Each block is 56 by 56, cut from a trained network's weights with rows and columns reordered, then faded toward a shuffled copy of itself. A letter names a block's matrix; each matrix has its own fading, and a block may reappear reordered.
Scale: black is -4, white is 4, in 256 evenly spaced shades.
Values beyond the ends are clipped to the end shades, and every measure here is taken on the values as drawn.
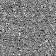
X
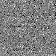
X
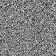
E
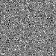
E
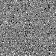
X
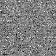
X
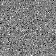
X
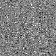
E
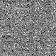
X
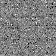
X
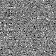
X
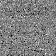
X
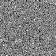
E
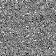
X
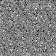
X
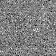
X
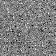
X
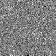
E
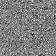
X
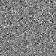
E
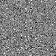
E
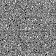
X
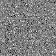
X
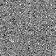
E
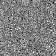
E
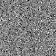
E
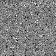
X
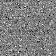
X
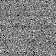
X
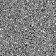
E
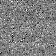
X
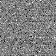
X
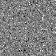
E
